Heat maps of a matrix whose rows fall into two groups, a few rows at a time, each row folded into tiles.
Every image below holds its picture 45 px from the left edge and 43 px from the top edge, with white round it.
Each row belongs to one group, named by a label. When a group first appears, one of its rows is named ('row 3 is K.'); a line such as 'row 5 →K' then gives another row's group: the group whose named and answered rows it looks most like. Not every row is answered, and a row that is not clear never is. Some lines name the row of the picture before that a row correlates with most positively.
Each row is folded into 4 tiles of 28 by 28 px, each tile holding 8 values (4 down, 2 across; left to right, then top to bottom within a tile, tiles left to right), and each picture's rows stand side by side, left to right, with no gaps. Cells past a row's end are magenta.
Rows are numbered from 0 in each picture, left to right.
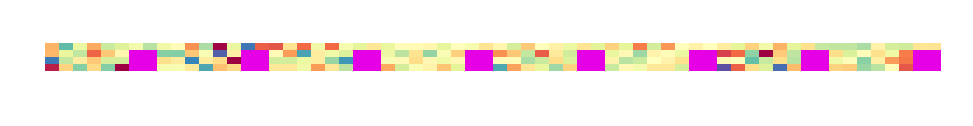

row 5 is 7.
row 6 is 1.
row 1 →7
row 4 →1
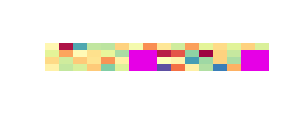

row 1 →1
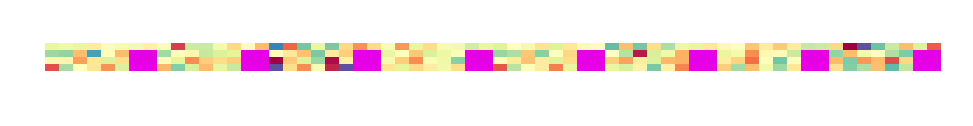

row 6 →7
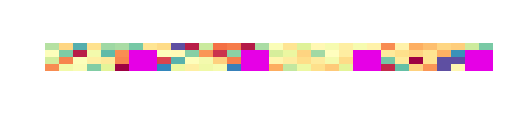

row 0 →7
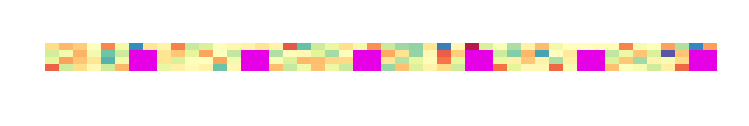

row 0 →7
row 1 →1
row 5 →7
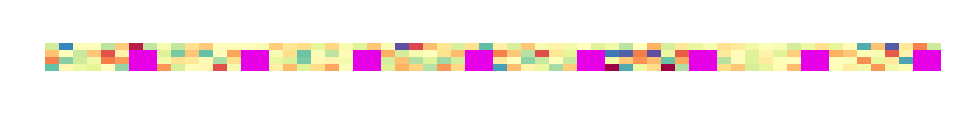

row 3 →1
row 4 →1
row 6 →7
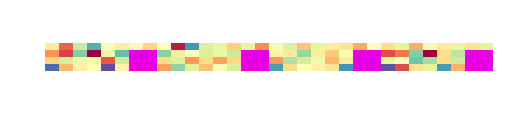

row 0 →1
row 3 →1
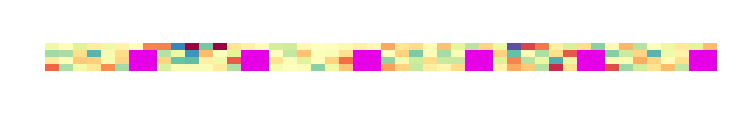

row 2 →7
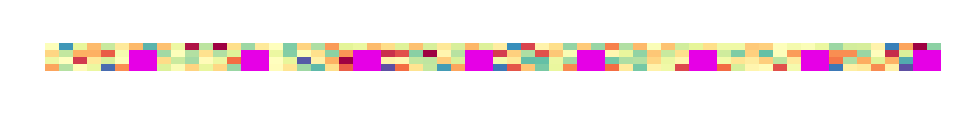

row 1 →7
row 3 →1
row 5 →7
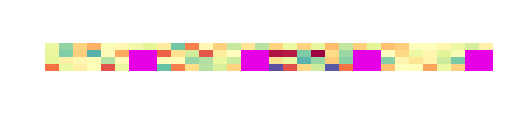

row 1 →1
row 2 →1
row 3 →7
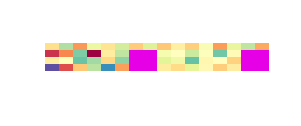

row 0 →1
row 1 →7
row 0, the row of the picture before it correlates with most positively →2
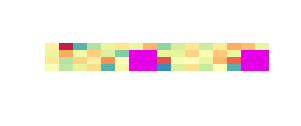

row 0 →1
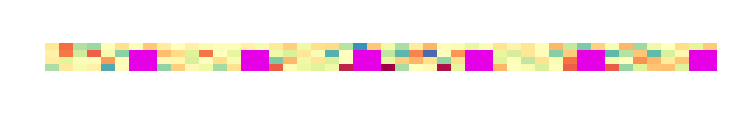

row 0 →1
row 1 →1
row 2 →7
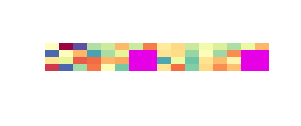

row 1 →7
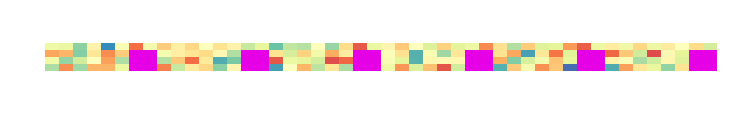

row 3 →7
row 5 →1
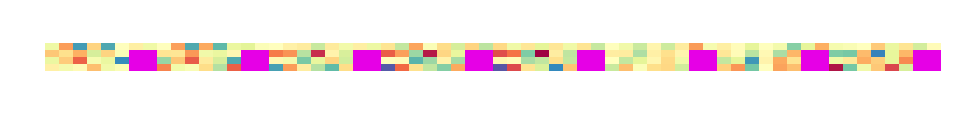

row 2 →1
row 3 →1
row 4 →1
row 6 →7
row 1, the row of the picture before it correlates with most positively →1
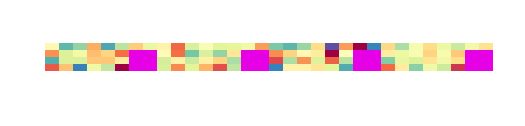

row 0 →7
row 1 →7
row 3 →7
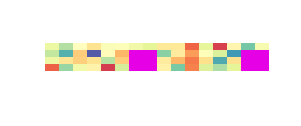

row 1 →7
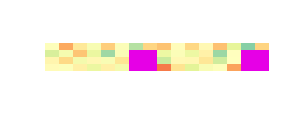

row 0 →7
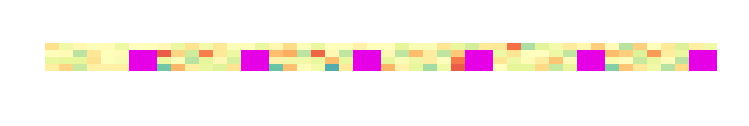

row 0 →7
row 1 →1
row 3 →7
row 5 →1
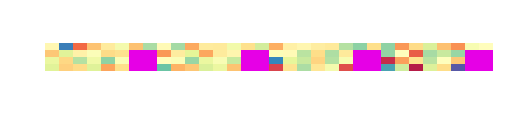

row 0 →1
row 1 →1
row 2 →7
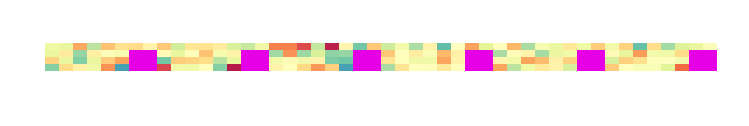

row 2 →7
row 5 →7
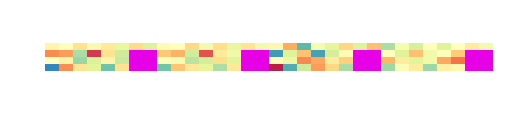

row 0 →1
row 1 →1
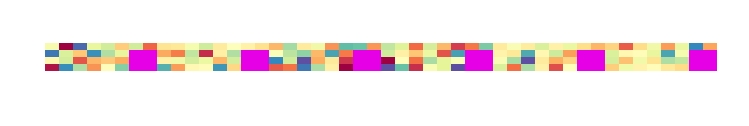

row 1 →1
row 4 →7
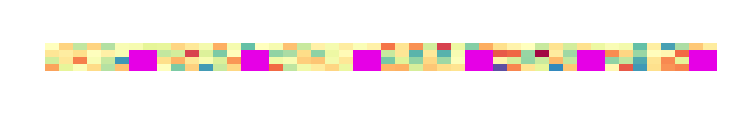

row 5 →7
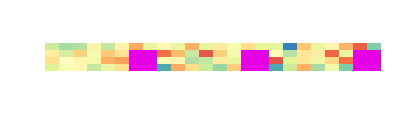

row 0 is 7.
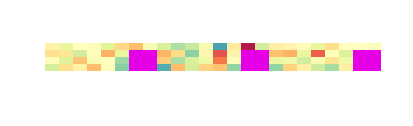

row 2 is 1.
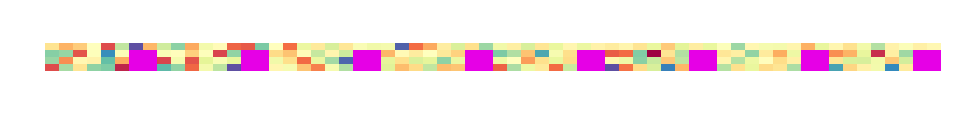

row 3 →1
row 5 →1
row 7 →1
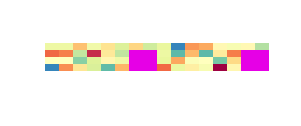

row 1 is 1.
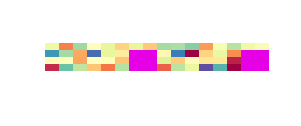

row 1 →7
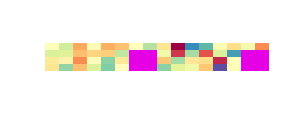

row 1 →1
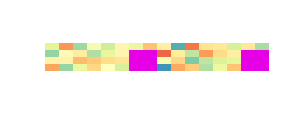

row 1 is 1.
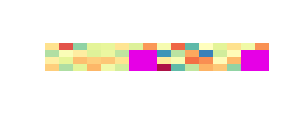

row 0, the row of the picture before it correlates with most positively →0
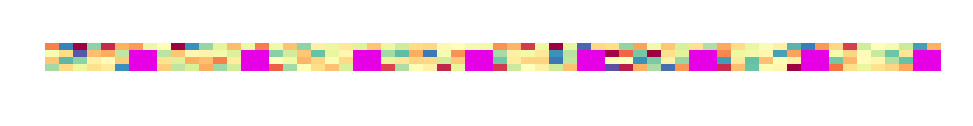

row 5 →1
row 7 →7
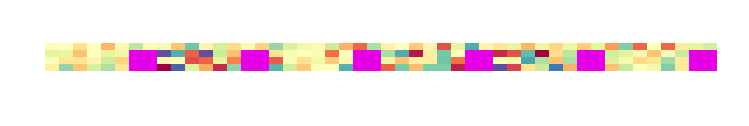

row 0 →7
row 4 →1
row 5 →7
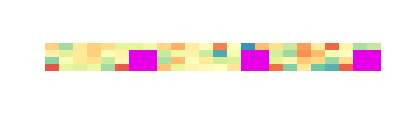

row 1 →7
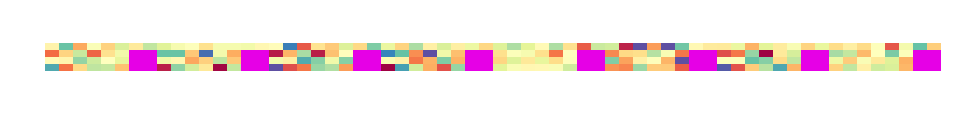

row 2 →1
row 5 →7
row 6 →1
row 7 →7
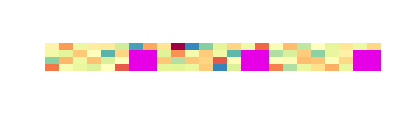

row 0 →7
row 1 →1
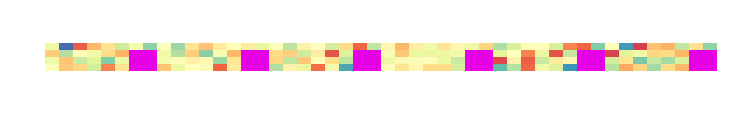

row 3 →7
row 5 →1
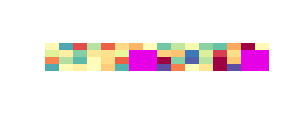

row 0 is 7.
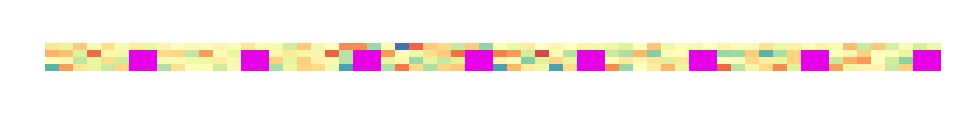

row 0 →1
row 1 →1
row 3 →1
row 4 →1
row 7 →7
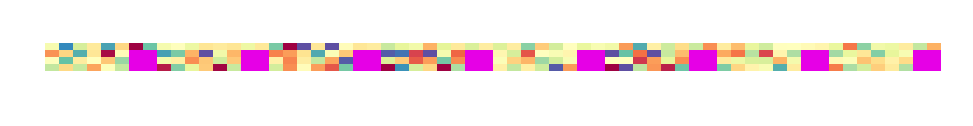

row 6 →1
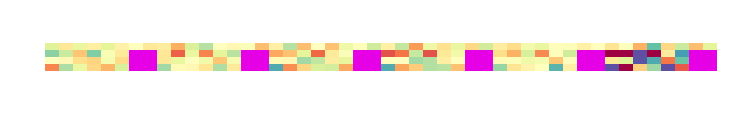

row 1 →1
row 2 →1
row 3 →1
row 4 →1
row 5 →1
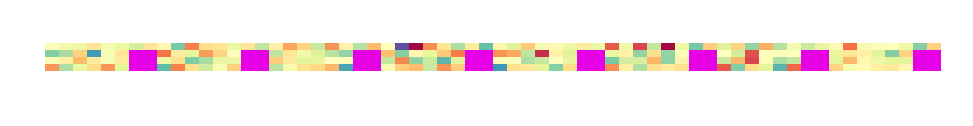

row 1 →1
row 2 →7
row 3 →1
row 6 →7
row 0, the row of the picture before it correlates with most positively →0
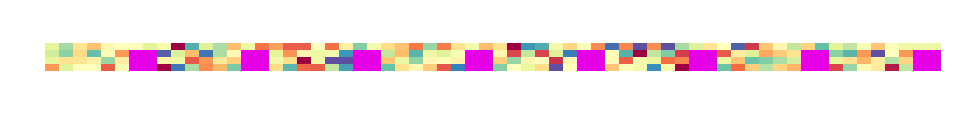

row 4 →1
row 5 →7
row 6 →1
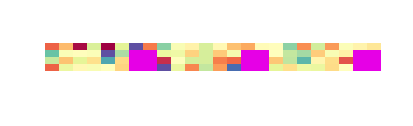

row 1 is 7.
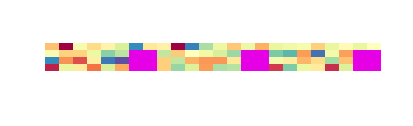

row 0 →7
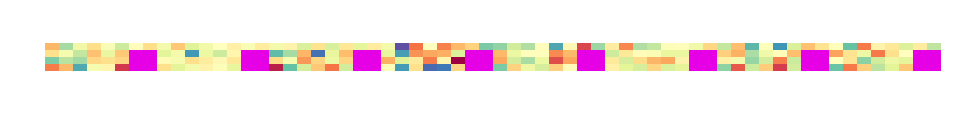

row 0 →7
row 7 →1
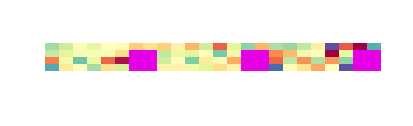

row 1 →7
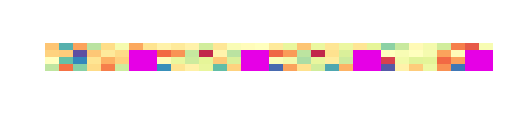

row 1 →1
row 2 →1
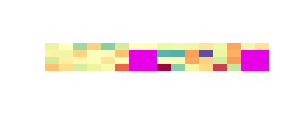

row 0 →7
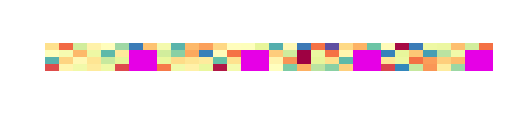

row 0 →7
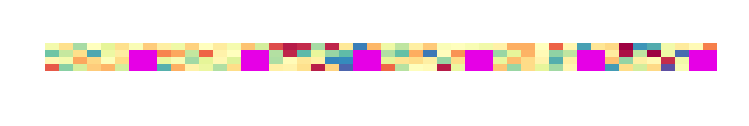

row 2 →7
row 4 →7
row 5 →1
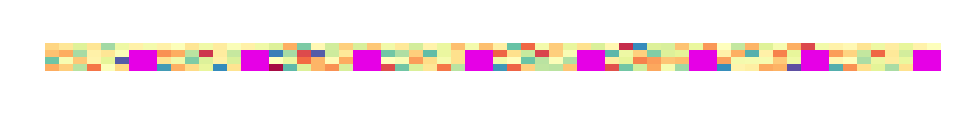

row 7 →1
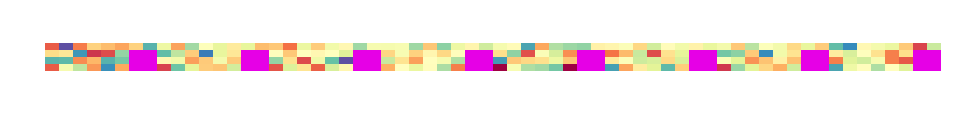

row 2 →7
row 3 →7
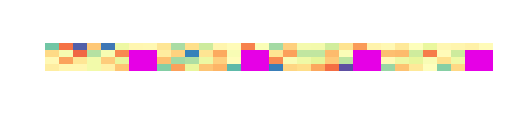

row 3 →1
